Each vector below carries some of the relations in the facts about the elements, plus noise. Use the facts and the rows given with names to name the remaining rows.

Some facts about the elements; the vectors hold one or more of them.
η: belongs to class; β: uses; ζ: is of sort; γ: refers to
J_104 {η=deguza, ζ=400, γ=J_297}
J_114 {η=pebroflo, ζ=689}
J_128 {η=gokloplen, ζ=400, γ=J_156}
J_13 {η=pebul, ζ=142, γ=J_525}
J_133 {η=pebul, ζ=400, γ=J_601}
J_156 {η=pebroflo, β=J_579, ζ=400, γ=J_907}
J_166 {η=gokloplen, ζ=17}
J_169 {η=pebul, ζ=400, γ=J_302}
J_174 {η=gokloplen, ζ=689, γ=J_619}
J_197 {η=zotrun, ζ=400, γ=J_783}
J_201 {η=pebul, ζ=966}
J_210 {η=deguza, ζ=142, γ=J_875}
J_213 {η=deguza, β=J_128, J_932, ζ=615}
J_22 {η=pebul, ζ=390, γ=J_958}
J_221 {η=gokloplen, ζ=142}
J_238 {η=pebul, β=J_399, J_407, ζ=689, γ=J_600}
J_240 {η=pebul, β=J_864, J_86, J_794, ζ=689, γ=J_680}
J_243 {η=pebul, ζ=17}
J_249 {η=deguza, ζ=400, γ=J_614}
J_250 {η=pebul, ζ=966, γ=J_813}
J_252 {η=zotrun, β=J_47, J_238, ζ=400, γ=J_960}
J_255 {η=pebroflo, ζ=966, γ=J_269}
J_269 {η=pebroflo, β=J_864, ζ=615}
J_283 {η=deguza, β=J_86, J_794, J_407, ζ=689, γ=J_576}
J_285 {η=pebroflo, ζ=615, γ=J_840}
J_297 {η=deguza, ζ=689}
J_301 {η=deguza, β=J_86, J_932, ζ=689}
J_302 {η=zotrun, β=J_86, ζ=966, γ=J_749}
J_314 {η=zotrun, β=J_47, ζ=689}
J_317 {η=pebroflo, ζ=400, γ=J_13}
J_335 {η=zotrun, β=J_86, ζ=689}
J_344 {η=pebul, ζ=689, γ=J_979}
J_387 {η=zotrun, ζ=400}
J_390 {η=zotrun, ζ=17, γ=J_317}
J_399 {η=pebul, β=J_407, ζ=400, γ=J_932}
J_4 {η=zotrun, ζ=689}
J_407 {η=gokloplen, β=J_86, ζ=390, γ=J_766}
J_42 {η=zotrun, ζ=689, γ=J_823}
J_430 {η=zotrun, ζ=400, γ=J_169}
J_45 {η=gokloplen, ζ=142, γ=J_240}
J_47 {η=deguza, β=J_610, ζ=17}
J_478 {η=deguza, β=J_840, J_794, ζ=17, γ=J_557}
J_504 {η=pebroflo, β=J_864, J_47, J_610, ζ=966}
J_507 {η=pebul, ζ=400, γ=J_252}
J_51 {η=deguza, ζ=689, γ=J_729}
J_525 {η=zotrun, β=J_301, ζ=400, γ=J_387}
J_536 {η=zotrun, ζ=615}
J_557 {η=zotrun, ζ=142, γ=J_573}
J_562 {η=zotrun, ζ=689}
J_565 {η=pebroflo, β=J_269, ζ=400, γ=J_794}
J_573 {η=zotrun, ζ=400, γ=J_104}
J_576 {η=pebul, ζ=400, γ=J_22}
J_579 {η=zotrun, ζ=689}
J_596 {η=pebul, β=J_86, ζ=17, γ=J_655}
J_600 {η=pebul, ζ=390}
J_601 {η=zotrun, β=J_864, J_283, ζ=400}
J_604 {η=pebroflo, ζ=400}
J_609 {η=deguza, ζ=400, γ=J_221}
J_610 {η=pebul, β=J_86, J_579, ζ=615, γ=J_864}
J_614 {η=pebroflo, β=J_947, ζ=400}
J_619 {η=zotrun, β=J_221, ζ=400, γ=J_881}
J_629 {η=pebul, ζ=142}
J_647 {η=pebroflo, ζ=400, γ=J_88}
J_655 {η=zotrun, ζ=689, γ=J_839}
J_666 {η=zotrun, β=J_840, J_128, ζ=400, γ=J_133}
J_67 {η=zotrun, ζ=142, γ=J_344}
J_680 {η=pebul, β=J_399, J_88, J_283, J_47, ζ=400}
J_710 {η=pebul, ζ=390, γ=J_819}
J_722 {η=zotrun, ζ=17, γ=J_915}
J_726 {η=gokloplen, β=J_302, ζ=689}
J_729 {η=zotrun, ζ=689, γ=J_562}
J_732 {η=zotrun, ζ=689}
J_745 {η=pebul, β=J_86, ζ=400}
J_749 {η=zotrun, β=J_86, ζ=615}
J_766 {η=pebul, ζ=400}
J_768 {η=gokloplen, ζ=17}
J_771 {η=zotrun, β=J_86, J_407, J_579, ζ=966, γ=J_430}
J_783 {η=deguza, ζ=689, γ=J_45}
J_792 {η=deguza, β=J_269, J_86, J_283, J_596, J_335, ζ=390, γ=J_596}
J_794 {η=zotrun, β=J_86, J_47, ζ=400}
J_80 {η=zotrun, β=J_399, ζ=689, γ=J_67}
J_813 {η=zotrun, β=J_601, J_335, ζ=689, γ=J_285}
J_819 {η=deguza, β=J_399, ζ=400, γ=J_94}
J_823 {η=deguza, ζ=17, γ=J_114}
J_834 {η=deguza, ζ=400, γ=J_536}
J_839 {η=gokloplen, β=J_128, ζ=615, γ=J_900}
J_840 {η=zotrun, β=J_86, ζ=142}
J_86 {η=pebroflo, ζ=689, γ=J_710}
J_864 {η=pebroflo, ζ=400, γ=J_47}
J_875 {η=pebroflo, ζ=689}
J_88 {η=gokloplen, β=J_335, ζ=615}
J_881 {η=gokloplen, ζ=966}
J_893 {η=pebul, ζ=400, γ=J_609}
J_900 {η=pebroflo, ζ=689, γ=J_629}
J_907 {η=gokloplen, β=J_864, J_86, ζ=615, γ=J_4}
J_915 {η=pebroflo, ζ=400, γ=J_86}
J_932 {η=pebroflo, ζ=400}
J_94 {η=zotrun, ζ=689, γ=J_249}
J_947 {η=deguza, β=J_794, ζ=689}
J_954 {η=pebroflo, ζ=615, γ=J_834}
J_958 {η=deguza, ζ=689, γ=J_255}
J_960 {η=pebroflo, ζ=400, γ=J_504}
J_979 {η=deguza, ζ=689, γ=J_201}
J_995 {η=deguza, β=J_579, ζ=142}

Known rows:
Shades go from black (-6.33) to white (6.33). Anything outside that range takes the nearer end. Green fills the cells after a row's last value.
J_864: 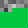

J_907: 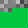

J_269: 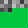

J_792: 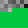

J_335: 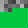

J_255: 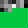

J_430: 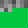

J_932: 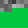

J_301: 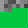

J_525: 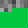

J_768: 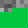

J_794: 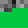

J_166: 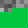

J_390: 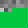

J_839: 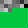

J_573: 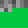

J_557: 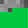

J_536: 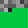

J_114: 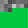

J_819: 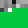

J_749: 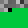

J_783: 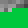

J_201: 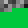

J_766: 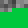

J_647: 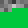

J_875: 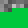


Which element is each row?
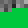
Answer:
J_680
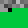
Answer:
J_840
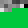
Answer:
J_655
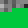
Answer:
J_238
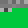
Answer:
J_478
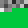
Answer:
J_596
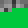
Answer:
J_252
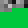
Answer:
J_302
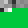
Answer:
J_710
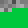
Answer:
J_722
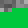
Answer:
J_243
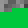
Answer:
J_726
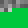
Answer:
J_169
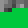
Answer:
J_314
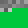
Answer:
J_823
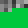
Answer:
J_399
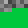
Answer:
J_600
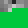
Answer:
J_915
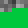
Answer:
J_387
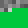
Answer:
J_104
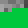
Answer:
J_813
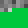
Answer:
J_128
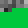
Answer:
J_47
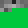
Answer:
J_156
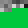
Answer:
J_900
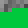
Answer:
J_947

